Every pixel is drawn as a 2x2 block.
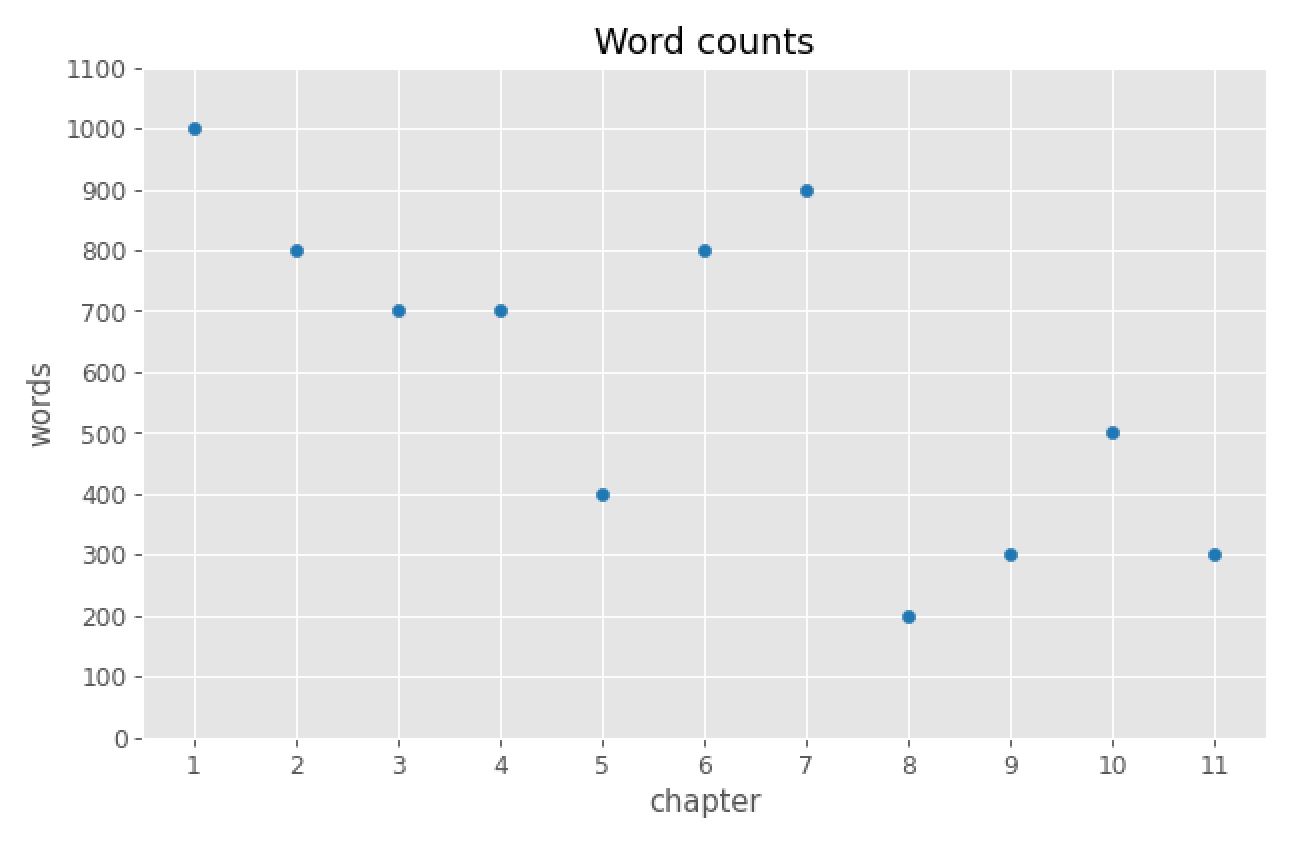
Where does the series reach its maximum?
1
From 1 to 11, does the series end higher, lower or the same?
lower
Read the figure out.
Title: Word counts
x-axis: chapter, ticks 1 2 3 4 5 6 7 8 9 10 11
y-axis: words, ticks 0 100 200 300 400 500 600 700 800 900 1000 1100
Values:
1000 800 700 700 400 800 900 200 300 500 300
